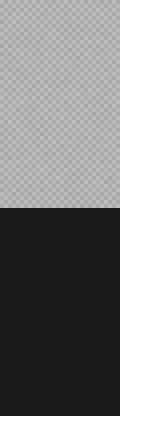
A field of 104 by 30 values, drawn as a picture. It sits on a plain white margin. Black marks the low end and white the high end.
It is made of 2 by 1 panels. Panel 1,1: high, checkered, faint in contrast. Panel 2,1: very low, flat.
